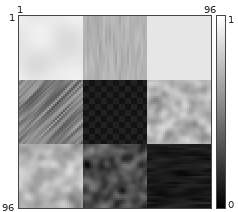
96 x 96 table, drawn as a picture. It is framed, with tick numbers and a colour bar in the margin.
It is made of 3 by 3 panels. Panel 1,1: very high, smooth, faint in contrast. Panel 1,2: high, streaked downward, faint in contrast. Panel 1,3: very high, flat. Panel 2,1: middling, slanting up to the right. Panel 2,2: very low, checkered, faint in contrast. Panel 2,3: high, blotchy. Panel 3,1: high, blotchy. Panel 3,2: low, blotchy. Panel 3,3: very low, streaked across, faint in contrast.
